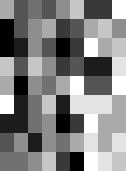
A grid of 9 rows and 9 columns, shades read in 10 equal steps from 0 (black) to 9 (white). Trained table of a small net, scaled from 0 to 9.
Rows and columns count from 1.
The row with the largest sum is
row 6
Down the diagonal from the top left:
6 3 5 5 6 8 9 6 7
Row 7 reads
1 1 4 5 0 2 9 6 6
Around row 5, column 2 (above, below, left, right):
3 1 6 5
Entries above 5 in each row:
3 3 3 3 4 6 3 4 4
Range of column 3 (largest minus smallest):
6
